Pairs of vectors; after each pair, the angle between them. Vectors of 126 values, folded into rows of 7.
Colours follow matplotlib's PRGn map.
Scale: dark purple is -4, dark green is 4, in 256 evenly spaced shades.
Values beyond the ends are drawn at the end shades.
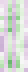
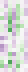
nearly parallel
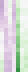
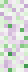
orthogonal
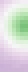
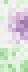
nearly opposite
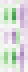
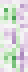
nearly parallel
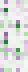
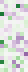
orthogonal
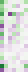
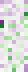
partly opposed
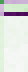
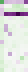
nearly parallel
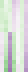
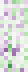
partly opposed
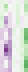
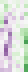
nearly parallel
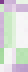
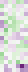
partly aligned
